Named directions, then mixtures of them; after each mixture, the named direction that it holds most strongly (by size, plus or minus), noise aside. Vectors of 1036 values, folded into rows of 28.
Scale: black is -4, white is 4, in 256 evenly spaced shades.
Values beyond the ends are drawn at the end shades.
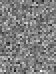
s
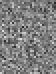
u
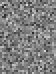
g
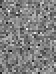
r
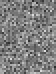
s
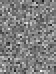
s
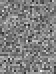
s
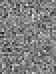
g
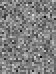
g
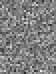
s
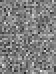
s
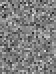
g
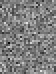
s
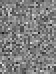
s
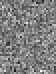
s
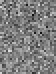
r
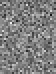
g
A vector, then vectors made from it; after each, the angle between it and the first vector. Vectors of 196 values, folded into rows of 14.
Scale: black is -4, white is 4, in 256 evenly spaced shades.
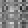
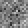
partly opposed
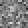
partly aligned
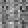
nearly parallel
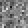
partly opposed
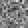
partly opposed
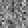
partly opposed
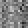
nearly parallel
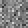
partly aligned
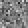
orthogonal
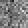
partly opposed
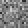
partly aligned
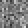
partly opposed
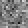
partly opposed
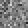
orthogonal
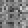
nearly opposite
